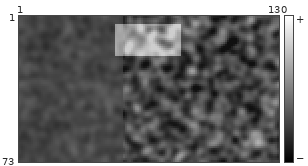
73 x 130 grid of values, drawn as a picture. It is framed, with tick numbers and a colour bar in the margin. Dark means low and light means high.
The ninth with the highest average is the top middle. In the top middle lies a patch that is higher than the rest. The left part is calmer, up to a seam about 40% of the way across. There are no regular stripes. The values are skewed, with a long tail toward high values.
